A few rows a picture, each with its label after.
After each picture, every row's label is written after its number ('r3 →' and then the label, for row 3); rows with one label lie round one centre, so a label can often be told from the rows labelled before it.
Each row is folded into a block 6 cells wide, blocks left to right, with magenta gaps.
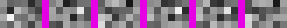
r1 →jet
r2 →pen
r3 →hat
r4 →pen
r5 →pen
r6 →hat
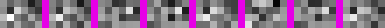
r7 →jet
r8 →jet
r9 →pen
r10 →pen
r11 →jet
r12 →hat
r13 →pen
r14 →jet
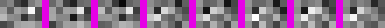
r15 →pen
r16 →pen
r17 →pen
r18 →jet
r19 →jet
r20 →jet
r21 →jet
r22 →jet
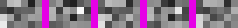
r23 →hat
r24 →pen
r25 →hat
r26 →pen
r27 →hat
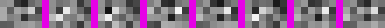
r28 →pen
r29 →jet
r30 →jet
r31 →pen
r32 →pen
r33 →jet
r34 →pen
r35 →pen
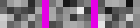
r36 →hat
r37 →pen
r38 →hat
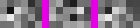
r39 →jet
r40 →pen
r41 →jet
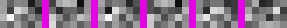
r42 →jet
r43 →hat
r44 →jet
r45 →hat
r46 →jet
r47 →pen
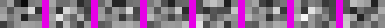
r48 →pen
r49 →jet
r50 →pen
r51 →pen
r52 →hat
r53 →pen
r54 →jet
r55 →hat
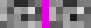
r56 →pen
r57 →pen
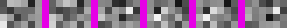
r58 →hat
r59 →hat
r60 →pen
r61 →jet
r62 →jet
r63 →pen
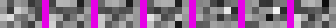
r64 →jet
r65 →hat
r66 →hat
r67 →hat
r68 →pen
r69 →pen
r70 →hat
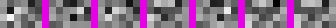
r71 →jet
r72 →pen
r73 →jet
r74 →hat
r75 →pen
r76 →hat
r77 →hat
